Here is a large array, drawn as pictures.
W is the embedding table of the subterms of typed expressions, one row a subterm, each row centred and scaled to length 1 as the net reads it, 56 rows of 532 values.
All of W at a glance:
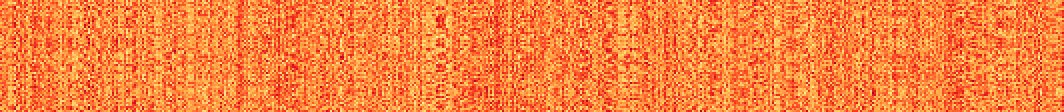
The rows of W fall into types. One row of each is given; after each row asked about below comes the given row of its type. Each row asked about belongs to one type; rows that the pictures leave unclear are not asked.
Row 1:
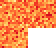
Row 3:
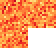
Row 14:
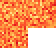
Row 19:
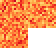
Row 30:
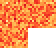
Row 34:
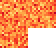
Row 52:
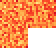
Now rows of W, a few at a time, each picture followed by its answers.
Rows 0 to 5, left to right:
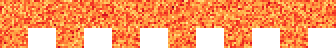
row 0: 14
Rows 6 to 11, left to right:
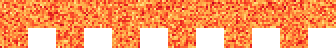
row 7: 34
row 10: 52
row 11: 19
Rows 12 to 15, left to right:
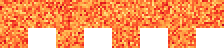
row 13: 3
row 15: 14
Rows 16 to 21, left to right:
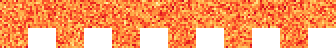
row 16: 52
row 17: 30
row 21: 19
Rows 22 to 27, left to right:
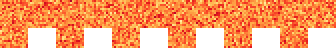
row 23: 19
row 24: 1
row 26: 52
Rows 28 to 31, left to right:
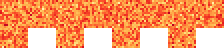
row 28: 34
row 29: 52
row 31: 1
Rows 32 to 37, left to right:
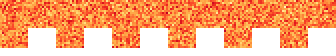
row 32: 3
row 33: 34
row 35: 52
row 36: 30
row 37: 14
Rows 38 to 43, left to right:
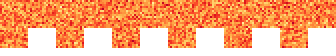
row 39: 14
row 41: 1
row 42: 34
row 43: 1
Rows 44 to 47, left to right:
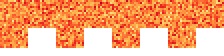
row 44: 14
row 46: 30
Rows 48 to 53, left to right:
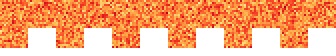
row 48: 52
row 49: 1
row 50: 34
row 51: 30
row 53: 3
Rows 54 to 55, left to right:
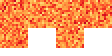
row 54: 19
